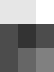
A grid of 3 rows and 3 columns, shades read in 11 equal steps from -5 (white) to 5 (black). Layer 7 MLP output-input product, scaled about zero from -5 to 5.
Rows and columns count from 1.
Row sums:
-13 7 3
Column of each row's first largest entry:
1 2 1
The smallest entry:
-5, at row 1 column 3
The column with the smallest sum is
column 3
